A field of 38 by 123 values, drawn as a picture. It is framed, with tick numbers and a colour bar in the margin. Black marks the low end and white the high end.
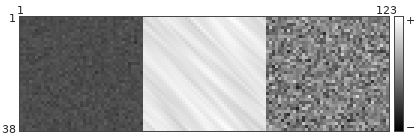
It is made of 1 by 3 panels. Panel 1,1: low, fine-grained, faint in contrast. Panel 1,2: very high, slanting down to the right, faint in contrast. Panel 1,3: middling, fine-grained, strong in contrast.
